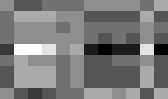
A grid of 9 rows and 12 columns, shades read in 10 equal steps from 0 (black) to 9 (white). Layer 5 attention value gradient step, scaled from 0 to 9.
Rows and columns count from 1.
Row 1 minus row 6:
1 -3 -2 -1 0 -1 2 2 1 1 -1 3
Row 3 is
4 5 5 5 4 5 4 4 4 4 5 4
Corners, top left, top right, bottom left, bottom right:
5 6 5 6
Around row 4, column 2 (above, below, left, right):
5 9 4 5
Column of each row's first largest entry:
12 2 2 2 2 2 2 2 7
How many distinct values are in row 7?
4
